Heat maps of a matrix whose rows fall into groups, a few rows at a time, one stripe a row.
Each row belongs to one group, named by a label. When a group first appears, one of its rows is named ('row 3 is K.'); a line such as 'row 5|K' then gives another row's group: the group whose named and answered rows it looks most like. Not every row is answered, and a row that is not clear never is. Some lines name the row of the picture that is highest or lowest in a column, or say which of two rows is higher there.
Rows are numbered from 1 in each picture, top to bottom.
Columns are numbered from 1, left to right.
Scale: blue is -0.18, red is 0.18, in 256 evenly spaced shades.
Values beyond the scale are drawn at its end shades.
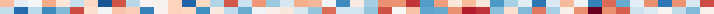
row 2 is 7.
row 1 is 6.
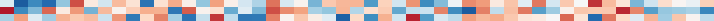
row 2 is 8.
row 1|7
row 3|6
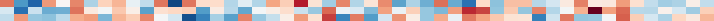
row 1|8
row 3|6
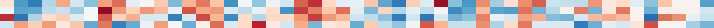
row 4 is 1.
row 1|8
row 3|8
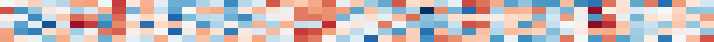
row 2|8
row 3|6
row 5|8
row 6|6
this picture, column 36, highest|1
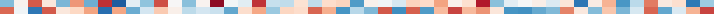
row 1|1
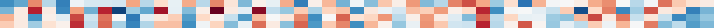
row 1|7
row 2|1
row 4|1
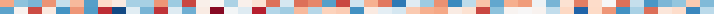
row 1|8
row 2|1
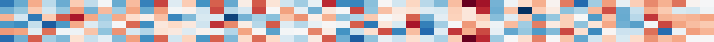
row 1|7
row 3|6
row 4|7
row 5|6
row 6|7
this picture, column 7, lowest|2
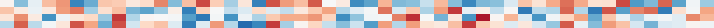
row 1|8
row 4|6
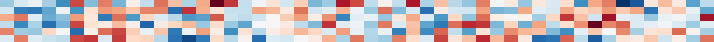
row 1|1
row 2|8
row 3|6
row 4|7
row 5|8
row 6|6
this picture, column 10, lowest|3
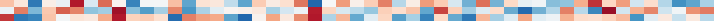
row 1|1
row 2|6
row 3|8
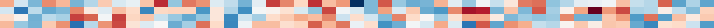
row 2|7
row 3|6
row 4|8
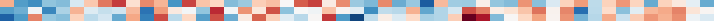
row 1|8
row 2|7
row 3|7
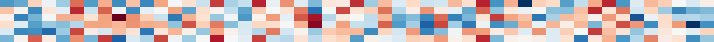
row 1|7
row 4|8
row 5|7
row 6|1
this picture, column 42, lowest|6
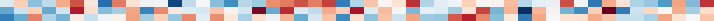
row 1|6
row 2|7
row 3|7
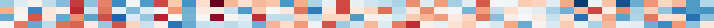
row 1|1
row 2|1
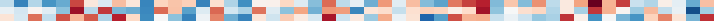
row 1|7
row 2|1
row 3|6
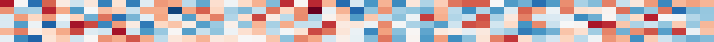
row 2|8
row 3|1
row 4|7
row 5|6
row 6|8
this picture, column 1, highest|1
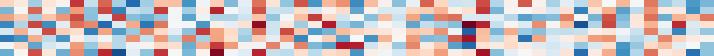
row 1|1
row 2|1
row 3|6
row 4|7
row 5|1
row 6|7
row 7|1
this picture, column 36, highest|7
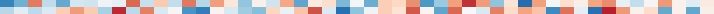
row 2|6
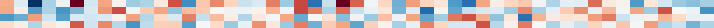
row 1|1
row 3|7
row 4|1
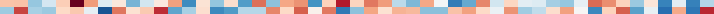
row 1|1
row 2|6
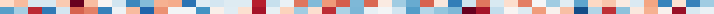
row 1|1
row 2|7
